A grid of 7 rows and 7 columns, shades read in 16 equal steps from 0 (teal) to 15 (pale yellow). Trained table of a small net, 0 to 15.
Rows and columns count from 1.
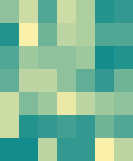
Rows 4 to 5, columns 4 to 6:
8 5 2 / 14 11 9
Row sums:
49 51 39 48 70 30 41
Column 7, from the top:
2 4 1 6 8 4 11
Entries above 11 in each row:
2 1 0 0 2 1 1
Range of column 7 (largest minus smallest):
10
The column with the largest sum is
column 4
